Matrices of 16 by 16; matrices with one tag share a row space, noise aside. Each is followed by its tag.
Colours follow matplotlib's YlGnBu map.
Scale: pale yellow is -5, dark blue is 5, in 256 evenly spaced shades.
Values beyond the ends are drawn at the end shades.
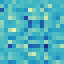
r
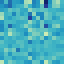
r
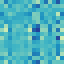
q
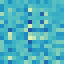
r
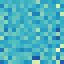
q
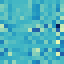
q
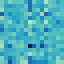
r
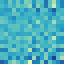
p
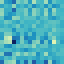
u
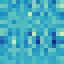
p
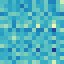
p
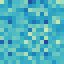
r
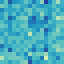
r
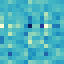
r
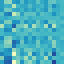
u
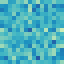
p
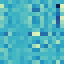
q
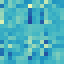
r
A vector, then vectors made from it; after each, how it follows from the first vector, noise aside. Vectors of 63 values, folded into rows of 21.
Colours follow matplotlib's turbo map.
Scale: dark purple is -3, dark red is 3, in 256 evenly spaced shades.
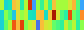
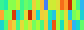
reversed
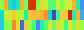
sign-scrambled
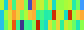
sign-scrambled
